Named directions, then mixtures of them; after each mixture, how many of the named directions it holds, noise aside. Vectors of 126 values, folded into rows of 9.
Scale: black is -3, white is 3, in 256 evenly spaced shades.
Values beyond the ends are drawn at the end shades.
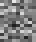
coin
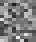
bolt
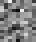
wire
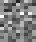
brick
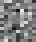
two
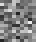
three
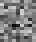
two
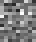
two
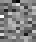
three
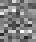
one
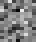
one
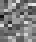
two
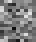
three
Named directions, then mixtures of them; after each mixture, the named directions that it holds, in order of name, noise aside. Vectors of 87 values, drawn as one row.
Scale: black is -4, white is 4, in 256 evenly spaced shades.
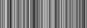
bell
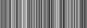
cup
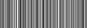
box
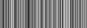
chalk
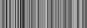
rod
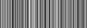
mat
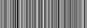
box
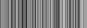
cup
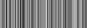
rod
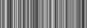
bell, box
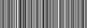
box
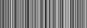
chalk, mat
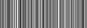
box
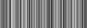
cup, rod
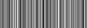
box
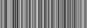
bell, box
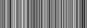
bell, cup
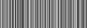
mat, rod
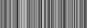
box, cup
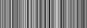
cup, mat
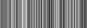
cup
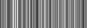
bell, box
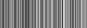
chalk, cup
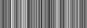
chalk, cup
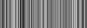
box, rod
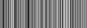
chalk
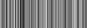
rod
